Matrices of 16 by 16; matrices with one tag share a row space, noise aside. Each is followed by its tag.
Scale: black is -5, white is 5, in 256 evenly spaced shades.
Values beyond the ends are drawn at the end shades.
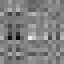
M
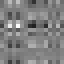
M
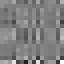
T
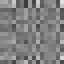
T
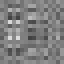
M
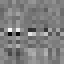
M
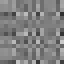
T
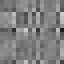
T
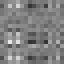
M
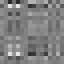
M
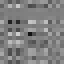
M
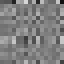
T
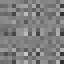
T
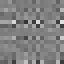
T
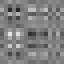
M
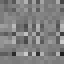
T
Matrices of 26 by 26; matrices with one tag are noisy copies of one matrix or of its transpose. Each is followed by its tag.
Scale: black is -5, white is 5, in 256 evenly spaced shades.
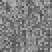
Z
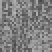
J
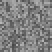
Z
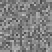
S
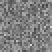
S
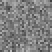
Z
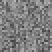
Z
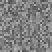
S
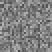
S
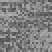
J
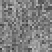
J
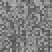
Z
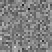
S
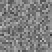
S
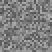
S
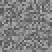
S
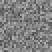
S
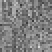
J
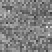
Z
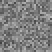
S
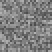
Z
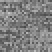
J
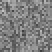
Z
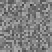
S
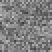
Z
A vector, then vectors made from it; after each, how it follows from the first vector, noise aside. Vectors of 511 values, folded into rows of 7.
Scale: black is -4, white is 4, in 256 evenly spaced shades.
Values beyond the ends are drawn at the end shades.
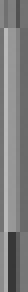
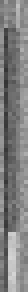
negated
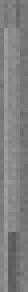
shrunk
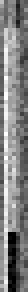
scaled up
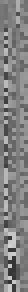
sign-scrambled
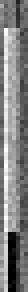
scaled up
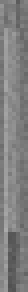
shrunk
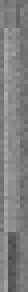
shrunk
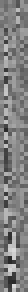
sign-scrambled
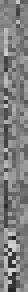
sign-scrambled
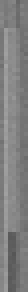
shrunk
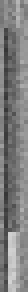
negated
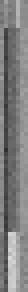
negated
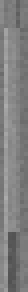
shrunk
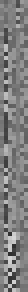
sign-scrambled
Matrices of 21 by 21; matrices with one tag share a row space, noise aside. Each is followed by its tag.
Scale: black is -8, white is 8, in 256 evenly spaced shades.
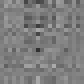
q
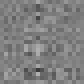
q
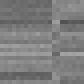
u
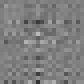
q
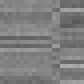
u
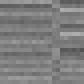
u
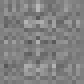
q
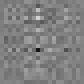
q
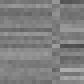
u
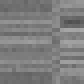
u
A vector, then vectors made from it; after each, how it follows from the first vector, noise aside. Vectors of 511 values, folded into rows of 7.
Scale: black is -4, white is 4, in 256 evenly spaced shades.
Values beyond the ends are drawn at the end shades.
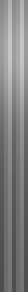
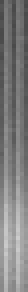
reversed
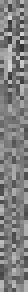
sign-scrambled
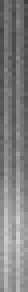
reversed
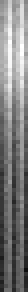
scaled up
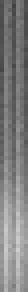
reversed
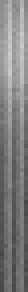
copied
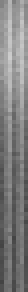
copied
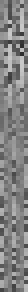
sign-scrambled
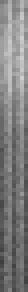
copied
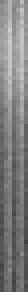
copied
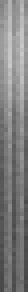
copied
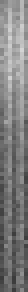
copied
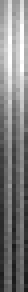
scaled up
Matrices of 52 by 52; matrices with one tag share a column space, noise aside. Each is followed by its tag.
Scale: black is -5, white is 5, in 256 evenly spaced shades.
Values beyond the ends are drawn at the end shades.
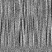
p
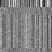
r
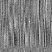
p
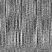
p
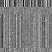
r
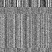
r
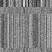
r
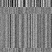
r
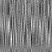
p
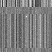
r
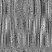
p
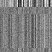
r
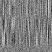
p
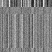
r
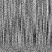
p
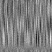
p
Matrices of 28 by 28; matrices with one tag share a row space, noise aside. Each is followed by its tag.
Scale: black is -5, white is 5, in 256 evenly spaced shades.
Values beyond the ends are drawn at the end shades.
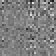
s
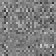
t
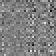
s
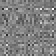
t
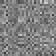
t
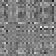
t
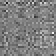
t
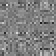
t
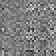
s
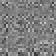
t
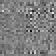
s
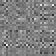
t
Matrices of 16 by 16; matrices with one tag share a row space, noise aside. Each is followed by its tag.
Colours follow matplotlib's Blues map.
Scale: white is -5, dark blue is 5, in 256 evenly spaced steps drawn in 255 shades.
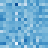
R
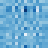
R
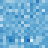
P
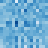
R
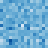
P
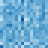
P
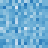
R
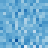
R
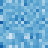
P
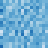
P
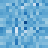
R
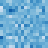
P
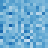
P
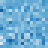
P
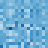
P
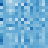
P
